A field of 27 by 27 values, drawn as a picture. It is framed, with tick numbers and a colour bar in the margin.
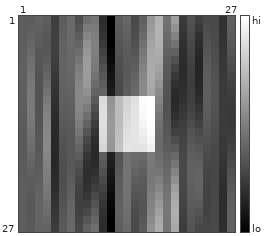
Roughest part: centre. Slope: none. Histogram: skewed, a long tail of high values. Odd patch: higher, in the centre. Ninth with the highest average: centre.
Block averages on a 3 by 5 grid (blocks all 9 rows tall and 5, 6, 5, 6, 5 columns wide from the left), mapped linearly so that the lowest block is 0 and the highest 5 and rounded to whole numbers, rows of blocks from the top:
12020
12520
10020
